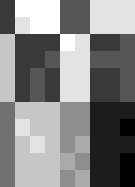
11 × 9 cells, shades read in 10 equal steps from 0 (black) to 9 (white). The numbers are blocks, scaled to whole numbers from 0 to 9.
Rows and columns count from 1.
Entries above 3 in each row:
6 6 3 3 3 3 6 6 6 6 6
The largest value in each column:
7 9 9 9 9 8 8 8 8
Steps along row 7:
up same same down same down same same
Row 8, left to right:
4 8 7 7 5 5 1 1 0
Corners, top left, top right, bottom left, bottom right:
2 8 4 0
